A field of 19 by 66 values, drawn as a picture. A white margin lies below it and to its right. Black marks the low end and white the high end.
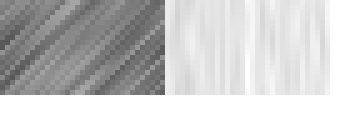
It is made of 1 by 2 panels. Panel 1,1: middling, slanting up to the right. Panel 1,2: very high, streaked downward, faint in contrast.
